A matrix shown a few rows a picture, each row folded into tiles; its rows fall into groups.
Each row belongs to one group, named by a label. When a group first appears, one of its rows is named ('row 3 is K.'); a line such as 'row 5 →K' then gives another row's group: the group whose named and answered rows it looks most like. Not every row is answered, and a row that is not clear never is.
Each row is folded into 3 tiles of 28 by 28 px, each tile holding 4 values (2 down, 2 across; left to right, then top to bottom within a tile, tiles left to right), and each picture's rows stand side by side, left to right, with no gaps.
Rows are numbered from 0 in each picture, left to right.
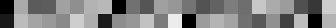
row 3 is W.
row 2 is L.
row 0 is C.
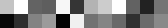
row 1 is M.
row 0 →W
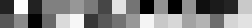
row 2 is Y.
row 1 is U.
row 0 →C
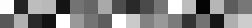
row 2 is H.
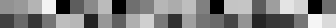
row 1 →C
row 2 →W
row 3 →U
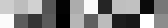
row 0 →M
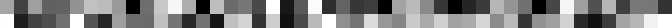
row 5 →Y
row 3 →C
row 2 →H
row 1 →W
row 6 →L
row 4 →Y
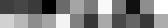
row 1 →W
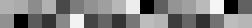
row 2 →U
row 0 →H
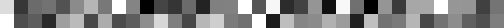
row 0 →H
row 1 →U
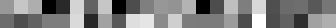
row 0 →W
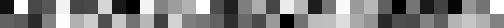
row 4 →M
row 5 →Y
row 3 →U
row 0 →C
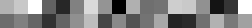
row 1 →H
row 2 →W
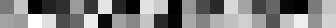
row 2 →C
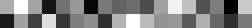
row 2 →M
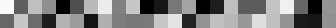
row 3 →M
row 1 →U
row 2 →L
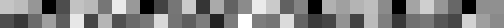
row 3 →M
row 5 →W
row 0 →W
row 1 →U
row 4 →M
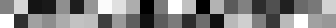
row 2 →H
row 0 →L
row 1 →M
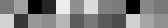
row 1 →W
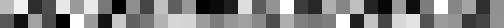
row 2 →Y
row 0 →W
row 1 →H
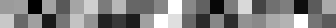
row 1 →H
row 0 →H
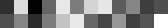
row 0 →C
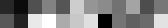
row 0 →Y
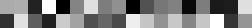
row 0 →U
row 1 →W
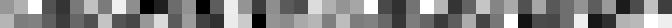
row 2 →C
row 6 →H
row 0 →M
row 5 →W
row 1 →U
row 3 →C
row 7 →C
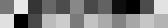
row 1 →Y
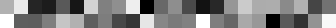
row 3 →H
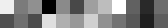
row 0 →W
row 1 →M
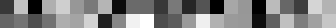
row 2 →Y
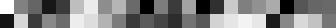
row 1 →M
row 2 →C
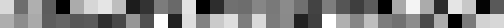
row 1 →W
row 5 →U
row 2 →C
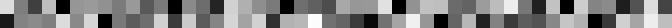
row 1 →H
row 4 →U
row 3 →L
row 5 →W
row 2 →C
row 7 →C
